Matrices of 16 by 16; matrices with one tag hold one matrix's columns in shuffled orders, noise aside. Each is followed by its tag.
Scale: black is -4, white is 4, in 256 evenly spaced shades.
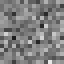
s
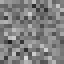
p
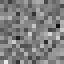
s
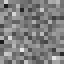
p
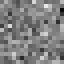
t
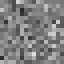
t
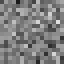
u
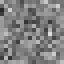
t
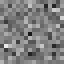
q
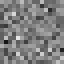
p
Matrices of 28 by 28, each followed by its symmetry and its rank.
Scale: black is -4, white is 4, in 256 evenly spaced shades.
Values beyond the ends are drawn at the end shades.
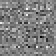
neither, rank five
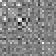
symmetric, rank five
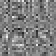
neither, rank five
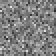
neither, full rank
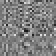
neither, rank five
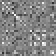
symmetric, rank five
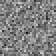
neither, full rank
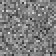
neither, full rank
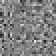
neither, rank five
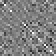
symmetric, rank five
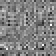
neither, rank five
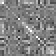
symmetric, rank five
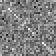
symmetric, full rank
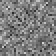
symmetric, full rank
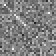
symmetric, full rank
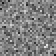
symmetric, full rank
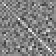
symmetric, rank five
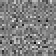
neither, rank five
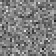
neither, full rank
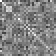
symmetric, rank five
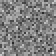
symmetric, full rank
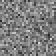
neither, full rank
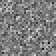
symmetric, full rank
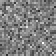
symmetric, full rank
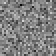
neither, full rank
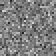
neither, full rank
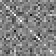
symmetric, rank five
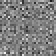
neither, rank five
